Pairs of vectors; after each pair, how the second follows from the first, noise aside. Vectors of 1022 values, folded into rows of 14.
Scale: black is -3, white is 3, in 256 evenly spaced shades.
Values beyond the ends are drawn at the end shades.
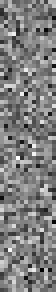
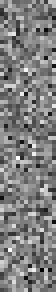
copied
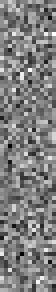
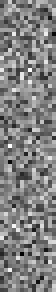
sign-scrambled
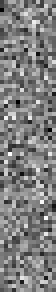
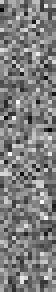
sign-scrambled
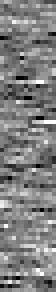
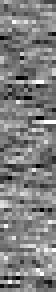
copied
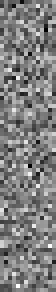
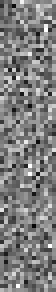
sign-scrambled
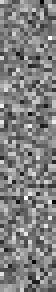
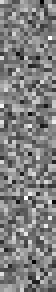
copied
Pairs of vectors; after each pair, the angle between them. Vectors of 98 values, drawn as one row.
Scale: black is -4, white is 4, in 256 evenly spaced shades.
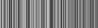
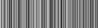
nearly parallel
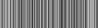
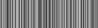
orthogonal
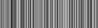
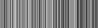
partly opposed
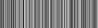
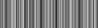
partly opposed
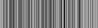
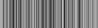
nearly parallel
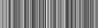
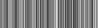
orthogonal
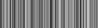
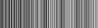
orthogonal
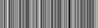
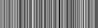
orthogonal
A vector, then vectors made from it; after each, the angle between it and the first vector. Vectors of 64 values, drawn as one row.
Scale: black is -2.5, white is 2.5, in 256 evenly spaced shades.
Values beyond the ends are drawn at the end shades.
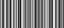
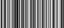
partly opposed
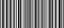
nearly parallel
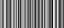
nearly parallel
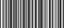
partly aligned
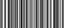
partly opposed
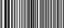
partly opposed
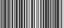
partly opposed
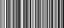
partly aligned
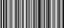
orthogonal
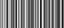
orthogonal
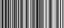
orthogonal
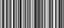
nearly parallel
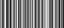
nearly parallel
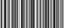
nearly opposite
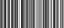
nearly opposite
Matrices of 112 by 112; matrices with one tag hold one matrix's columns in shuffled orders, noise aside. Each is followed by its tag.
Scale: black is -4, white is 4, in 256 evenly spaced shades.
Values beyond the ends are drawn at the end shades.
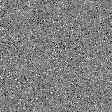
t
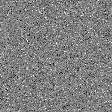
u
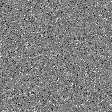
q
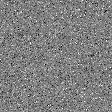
u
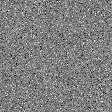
u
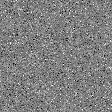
u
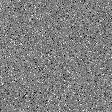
q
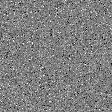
u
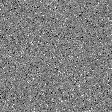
q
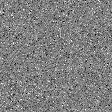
u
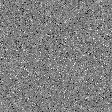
t
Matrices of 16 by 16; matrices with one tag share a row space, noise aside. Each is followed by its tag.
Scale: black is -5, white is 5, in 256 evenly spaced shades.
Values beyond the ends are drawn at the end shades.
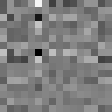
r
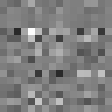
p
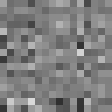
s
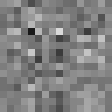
p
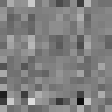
s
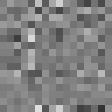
p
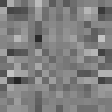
r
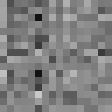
r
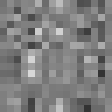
p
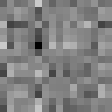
r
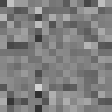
r
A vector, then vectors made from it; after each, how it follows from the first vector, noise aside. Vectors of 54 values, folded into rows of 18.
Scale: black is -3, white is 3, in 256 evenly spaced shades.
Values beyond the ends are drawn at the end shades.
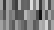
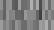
shrunk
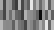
copied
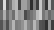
negated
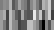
wrapped around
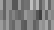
shrunk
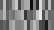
negated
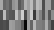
wrapped around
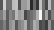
negated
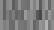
shrunk
